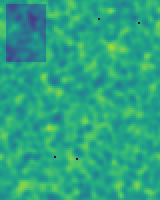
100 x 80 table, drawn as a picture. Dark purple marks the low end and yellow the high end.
Stripes: none. Ninth with the lowest average: top left. Mirror symmetry: none. Grain: blotchy. Odd patch: lower, in the top left. Lone odd cells: 4, each lower than its neighbours.
